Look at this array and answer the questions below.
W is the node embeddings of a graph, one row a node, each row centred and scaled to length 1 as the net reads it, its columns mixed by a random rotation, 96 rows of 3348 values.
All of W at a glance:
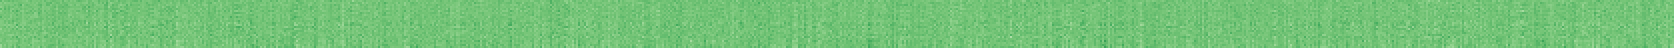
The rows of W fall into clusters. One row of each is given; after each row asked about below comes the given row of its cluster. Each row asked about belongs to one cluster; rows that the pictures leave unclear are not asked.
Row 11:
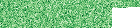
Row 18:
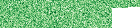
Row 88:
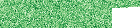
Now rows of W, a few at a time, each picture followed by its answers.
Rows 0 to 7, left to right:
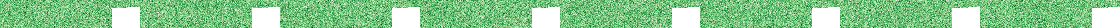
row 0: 18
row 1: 88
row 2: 11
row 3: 18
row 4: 18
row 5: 11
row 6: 88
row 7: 88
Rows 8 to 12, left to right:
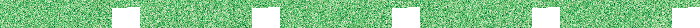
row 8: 18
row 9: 88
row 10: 11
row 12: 18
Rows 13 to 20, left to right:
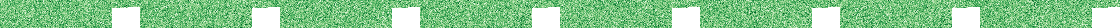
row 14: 11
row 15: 18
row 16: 11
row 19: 11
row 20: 18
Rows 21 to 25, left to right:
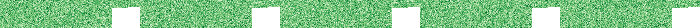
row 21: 18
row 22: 88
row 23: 88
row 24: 11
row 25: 88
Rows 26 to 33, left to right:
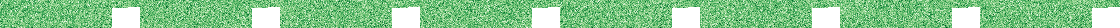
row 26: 11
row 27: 18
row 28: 88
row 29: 18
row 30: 11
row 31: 88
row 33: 11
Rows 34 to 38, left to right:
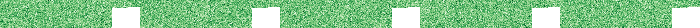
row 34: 11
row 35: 18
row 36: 18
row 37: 88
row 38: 88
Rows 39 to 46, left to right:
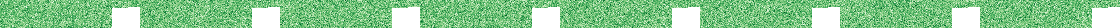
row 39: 11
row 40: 18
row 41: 88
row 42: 11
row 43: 18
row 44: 18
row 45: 88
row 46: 18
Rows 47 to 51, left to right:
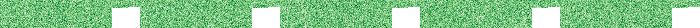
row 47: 88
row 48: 88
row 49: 88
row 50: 18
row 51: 88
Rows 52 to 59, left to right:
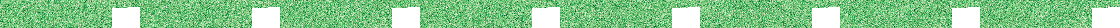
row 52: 11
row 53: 11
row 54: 18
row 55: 11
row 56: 88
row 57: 88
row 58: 18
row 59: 18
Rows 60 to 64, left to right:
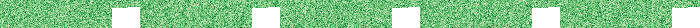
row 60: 18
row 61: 11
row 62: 88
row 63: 11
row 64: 11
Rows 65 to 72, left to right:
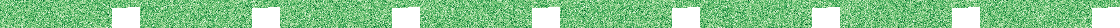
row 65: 18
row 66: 11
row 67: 88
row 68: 88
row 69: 11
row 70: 11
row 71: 88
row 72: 18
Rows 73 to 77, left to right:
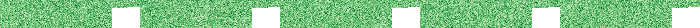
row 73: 88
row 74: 18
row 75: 18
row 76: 11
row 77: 88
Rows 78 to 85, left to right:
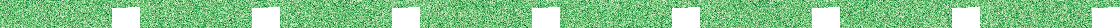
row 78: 18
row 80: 88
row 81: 88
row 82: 11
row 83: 88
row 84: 18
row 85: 88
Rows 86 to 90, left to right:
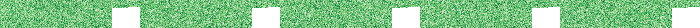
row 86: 88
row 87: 11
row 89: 88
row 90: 18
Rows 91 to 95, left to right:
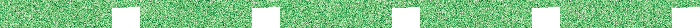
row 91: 88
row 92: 88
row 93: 11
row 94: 88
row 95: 88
